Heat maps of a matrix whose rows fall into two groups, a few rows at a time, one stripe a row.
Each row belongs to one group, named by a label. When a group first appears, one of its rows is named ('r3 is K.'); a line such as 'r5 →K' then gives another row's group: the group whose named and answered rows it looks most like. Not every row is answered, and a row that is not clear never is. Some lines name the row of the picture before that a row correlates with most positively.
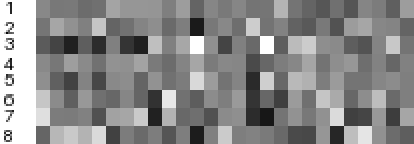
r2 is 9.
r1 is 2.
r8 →9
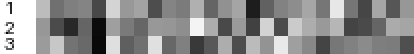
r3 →2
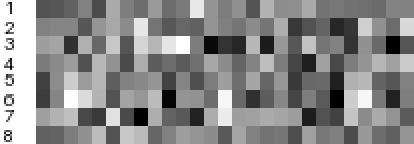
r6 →9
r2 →2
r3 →2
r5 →9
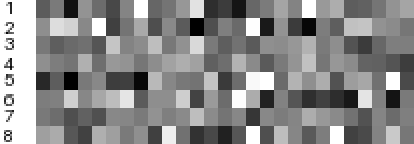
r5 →9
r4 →2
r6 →2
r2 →9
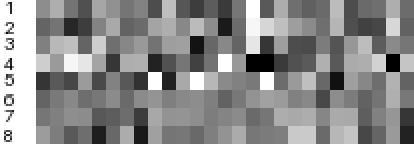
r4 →9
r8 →2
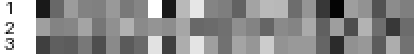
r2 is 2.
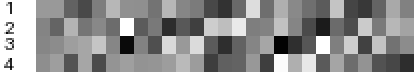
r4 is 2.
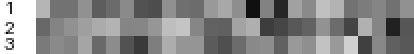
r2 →2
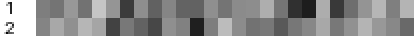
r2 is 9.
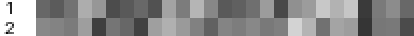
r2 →2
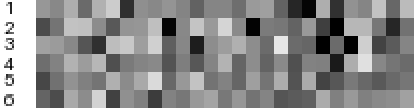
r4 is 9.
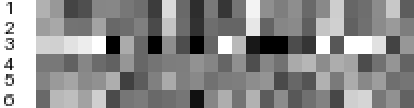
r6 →9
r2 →9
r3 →9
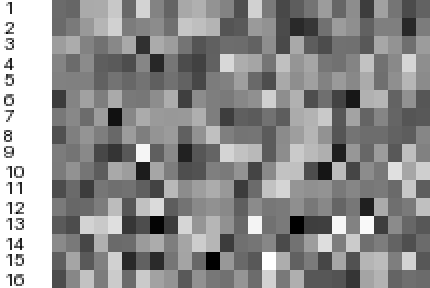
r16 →9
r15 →9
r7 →2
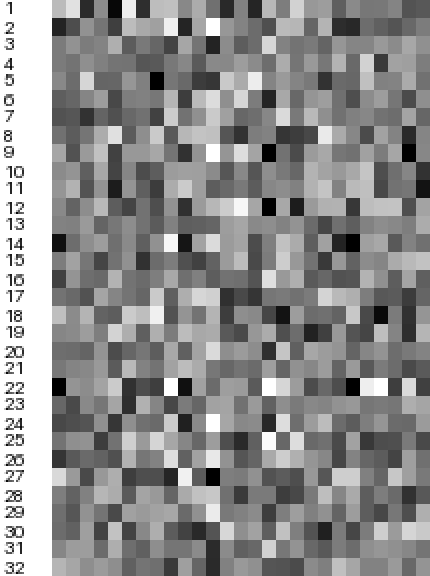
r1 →2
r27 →9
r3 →9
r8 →2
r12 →9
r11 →2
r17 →2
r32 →9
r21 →2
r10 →2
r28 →2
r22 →9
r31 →9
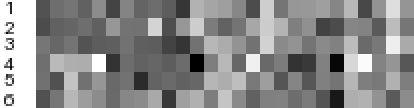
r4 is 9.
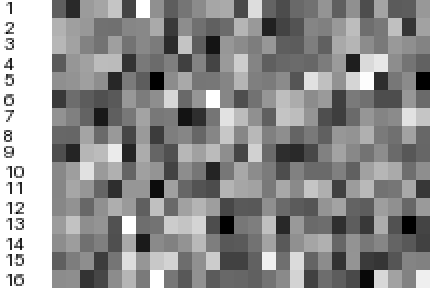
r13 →2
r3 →9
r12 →2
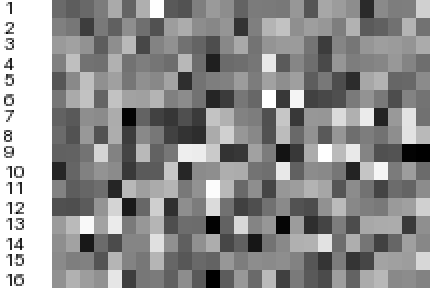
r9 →2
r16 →9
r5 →9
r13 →9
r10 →9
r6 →9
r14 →2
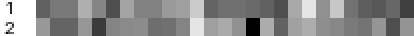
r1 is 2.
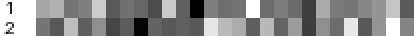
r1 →9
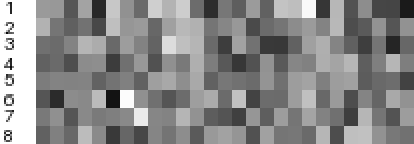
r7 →2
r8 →9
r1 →2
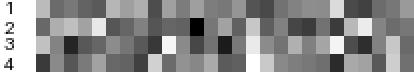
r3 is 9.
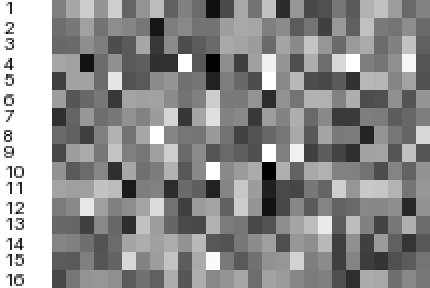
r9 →9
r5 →9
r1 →9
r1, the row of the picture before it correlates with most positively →2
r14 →2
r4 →9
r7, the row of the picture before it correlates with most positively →4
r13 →2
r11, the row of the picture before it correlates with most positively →2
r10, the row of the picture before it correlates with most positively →1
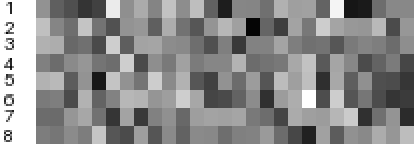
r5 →2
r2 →9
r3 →2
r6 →2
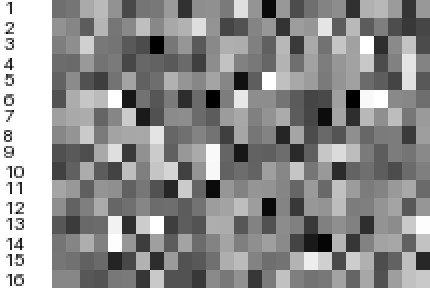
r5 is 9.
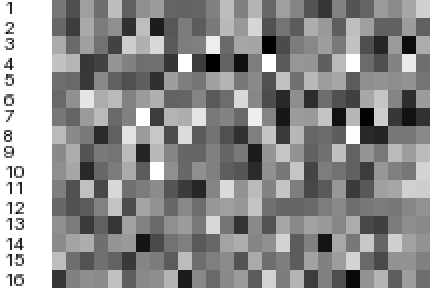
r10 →2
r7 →2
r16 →9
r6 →9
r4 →9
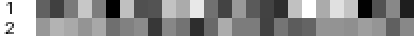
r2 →9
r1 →2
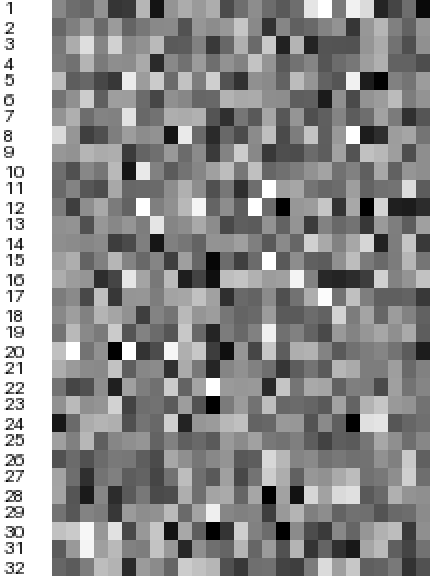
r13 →2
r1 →2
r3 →9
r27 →9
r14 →2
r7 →2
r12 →2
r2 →9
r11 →9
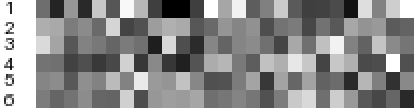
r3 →9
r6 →2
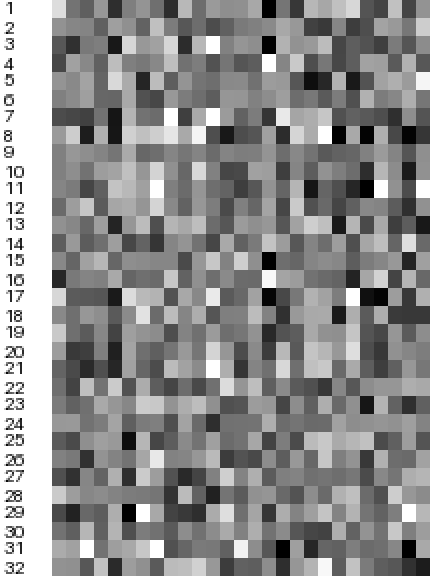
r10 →2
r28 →9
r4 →9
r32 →2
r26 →2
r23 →2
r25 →2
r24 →9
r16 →9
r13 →2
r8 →2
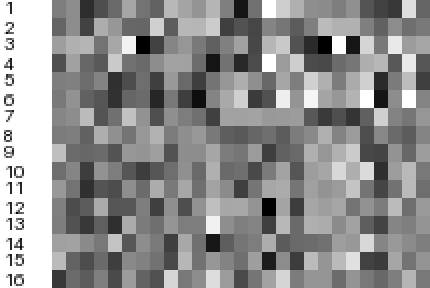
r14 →9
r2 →2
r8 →2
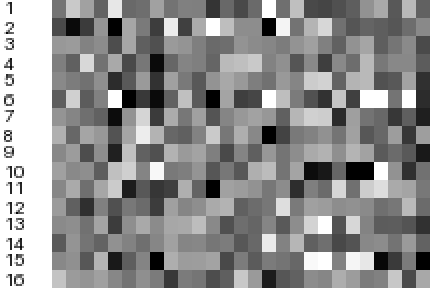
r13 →2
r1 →9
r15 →2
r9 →2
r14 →9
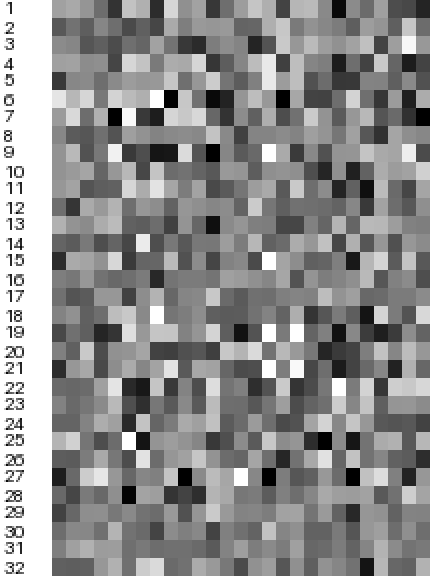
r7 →2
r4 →2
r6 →9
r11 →2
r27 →9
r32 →2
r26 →2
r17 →2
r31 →9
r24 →2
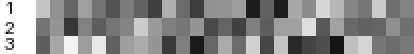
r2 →2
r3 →9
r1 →9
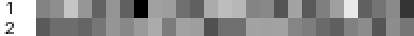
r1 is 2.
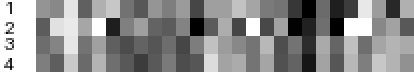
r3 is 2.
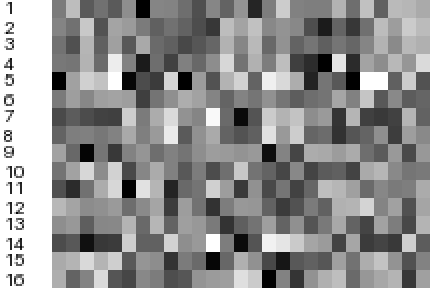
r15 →9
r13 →2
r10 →9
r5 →9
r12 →9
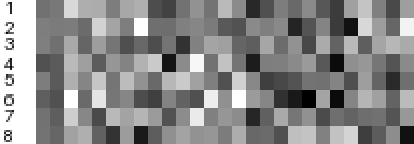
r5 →2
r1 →9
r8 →2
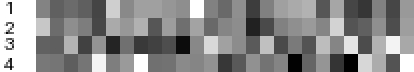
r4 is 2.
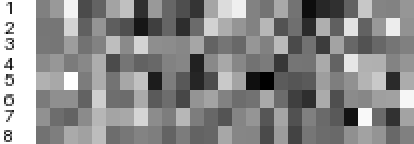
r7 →2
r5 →9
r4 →9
